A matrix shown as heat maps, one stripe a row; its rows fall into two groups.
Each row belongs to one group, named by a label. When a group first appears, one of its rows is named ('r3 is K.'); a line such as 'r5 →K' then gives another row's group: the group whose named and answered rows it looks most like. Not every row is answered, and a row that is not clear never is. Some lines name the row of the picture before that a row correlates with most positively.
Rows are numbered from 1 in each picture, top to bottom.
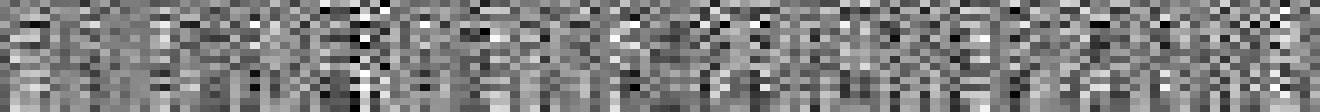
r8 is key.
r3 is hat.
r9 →key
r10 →key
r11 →hat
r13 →hat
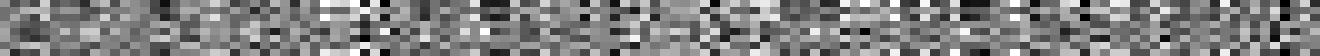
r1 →key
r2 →hat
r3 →key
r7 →hat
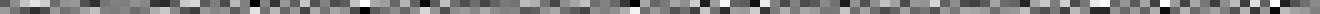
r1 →hat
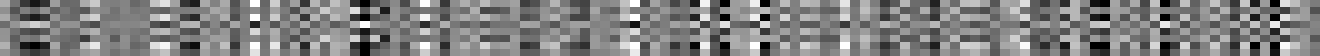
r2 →key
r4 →hat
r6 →key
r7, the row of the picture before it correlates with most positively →2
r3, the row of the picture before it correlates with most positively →2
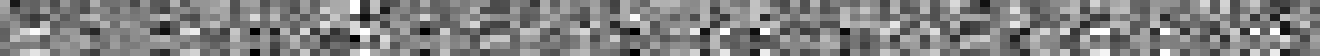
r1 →key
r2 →key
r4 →key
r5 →hat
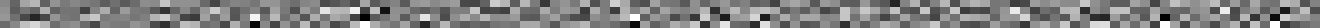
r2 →key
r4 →hat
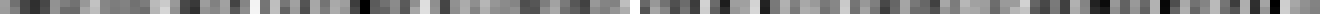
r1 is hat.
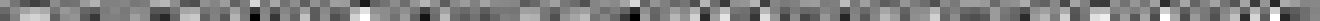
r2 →hat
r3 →hat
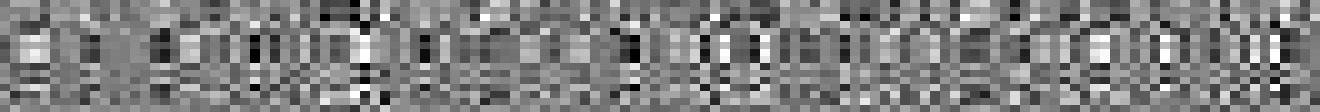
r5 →key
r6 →hat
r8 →hat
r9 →hat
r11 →key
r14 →key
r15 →key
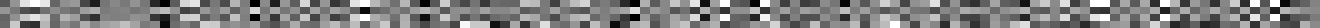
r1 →hat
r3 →hat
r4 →key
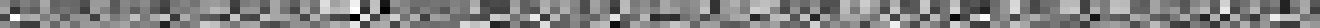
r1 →key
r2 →key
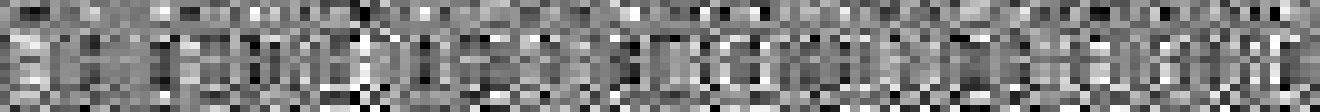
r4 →key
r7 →hat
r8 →hat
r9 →key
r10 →hat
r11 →hat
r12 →hat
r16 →key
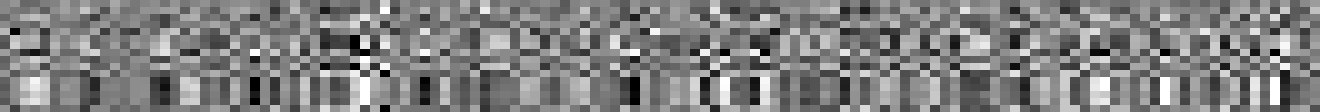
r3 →hat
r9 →hat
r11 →key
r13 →hat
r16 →key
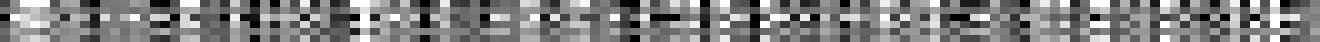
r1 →hat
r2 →hat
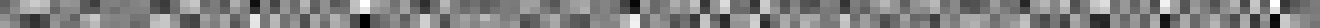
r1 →hat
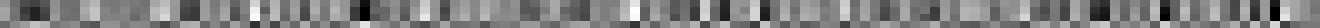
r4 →hat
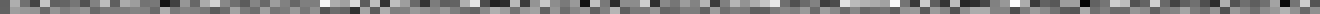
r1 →key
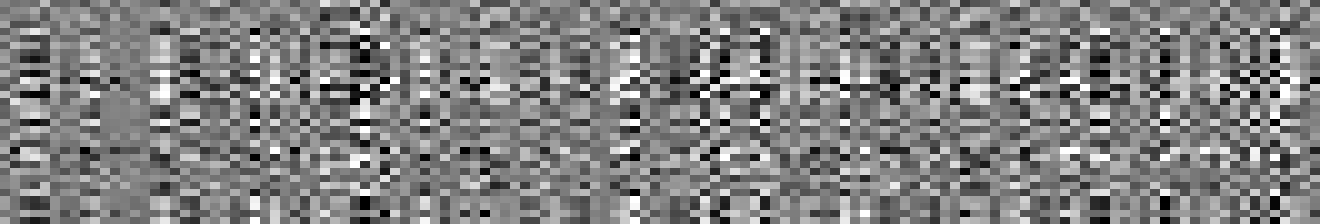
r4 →key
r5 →hat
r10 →key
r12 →key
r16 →hat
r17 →hat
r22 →key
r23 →hat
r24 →key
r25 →key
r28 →hat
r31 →key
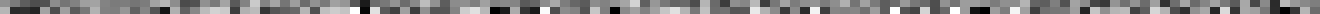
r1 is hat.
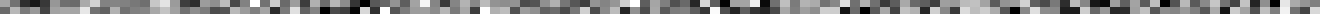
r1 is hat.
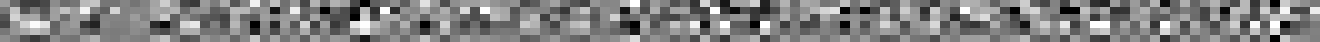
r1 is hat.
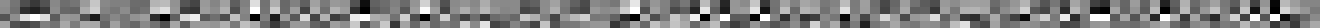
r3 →hat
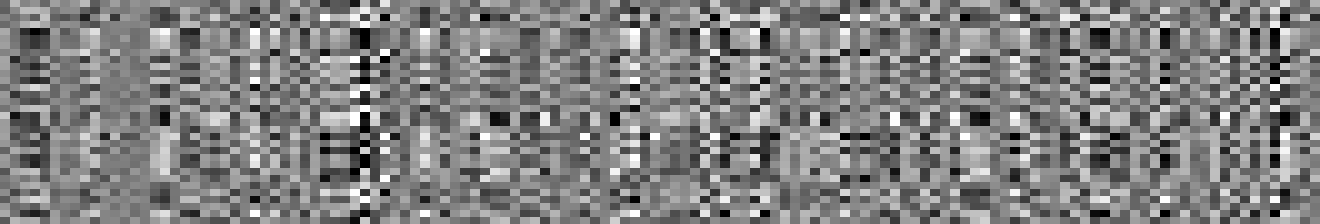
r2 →hat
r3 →key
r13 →hat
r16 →hat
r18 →key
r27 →hat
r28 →key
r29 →hat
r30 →key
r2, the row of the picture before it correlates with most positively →3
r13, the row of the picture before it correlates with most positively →3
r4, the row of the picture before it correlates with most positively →3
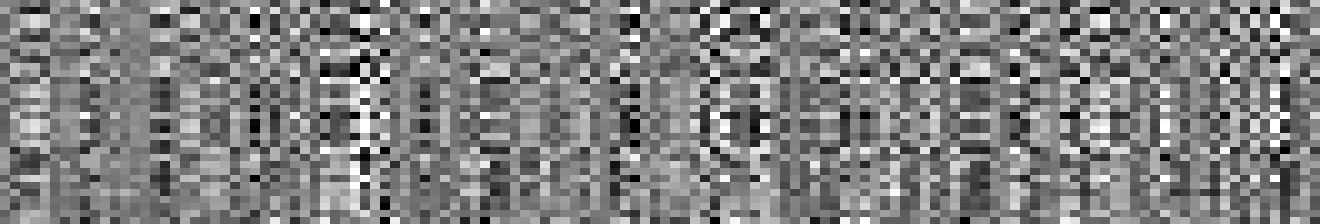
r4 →hat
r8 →key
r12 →key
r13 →hat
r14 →hat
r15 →key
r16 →hat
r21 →hat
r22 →key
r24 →key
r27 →key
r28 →key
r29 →key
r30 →key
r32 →key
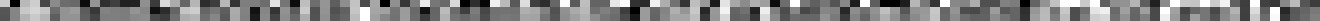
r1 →key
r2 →hat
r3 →hat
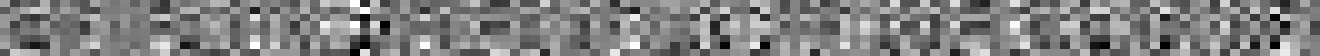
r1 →key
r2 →hat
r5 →key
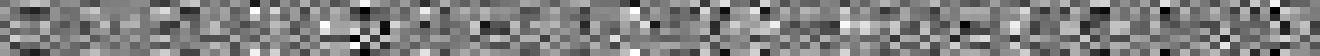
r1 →hat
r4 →key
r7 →key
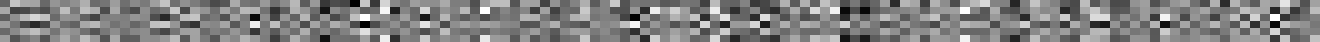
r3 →hat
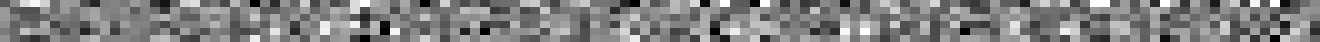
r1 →hat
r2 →key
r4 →key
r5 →key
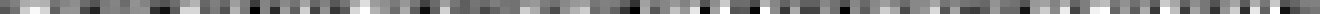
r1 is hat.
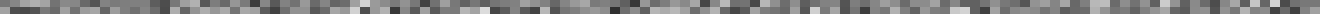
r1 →hat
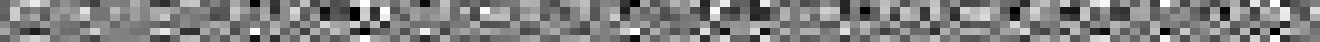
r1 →hat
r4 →key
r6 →hat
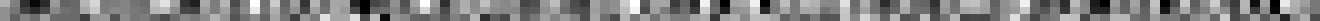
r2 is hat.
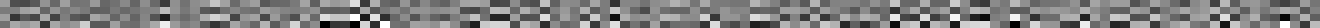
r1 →key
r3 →key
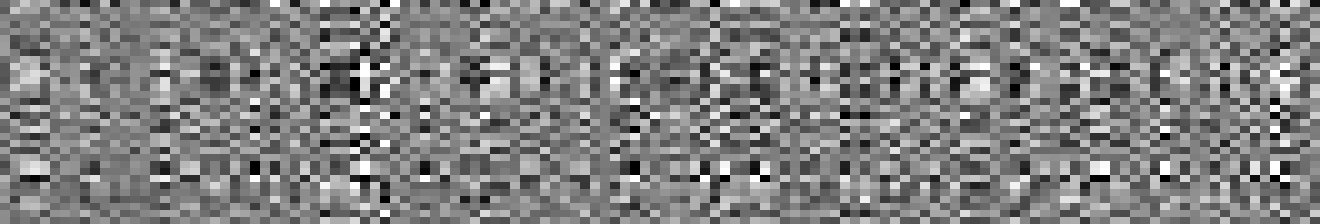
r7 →key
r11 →hat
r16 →hat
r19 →hat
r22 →key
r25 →hat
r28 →key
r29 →key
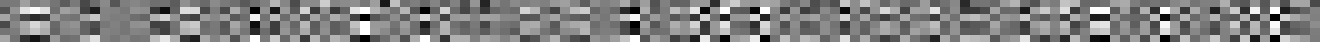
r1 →key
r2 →hat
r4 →hat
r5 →hat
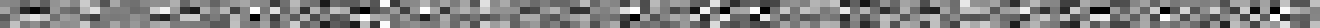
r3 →hat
